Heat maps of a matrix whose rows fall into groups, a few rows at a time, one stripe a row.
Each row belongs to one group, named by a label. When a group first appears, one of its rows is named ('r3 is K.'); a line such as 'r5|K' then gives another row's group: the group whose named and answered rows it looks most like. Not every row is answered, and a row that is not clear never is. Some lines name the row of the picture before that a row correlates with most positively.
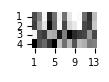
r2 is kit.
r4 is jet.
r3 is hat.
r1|kit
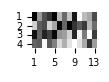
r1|jet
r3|jet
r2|hat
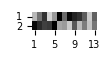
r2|jet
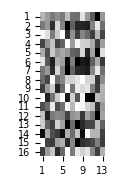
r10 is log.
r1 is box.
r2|hat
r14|jet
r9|kit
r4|kit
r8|kit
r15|hat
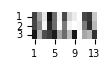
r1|kit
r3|jet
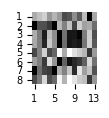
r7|jet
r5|kit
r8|kit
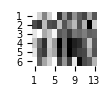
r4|hat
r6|log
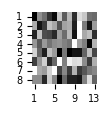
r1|jet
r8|hat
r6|kit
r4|box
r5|hat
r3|jet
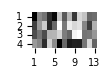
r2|kit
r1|jet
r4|hat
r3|box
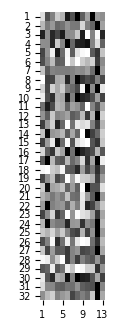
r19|kit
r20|log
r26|kit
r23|kit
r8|hat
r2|box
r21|box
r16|hat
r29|kit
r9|log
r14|log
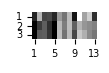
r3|jet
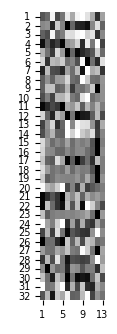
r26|jet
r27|box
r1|kit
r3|kit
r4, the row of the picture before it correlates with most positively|1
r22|jet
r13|kit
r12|hat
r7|jet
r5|hat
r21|jet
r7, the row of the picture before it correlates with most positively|1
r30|hat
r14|kit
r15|box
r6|log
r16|box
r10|box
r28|hat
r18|box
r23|box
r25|hat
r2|hat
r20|log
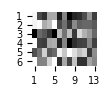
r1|hat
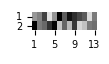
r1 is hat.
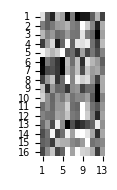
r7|jet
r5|log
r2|box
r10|box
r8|kit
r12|box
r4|kit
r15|box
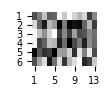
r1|kit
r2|hat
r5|jet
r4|hat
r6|kit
